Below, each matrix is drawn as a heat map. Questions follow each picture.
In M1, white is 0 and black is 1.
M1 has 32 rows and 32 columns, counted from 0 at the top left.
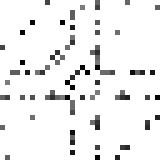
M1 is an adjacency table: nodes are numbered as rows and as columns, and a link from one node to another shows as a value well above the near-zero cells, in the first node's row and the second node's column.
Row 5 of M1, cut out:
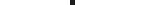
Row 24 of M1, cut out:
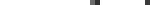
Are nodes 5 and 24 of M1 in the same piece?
no
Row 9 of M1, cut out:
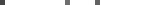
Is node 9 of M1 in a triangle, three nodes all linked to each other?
yes
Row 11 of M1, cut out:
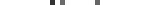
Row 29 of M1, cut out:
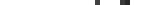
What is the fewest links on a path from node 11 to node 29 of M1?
2
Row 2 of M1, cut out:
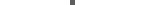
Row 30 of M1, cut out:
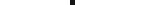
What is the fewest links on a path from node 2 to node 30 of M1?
2
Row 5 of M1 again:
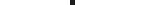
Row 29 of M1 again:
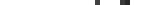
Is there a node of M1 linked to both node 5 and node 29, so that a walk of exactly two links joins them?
no
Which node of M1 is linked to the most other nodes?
node 19
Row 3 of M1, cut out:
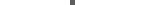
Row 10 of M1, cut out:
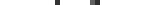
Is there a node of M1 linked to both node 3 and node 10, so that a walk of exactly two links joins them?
no
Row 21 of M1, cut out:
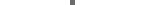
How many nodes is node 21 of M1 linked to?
1
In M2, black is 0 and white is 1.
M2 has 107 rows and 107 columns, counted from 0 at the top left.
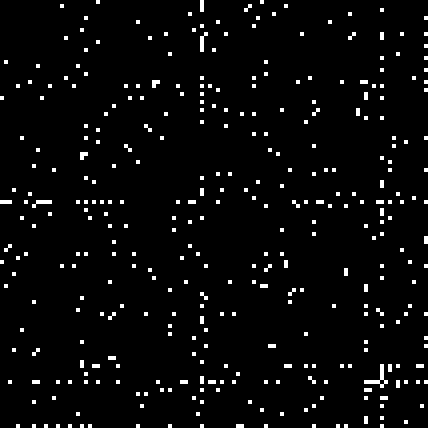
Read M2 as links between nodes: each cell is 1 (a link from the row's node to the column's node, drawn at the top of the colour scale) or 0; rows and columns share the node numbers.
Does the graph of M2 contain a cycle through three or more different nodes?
yes
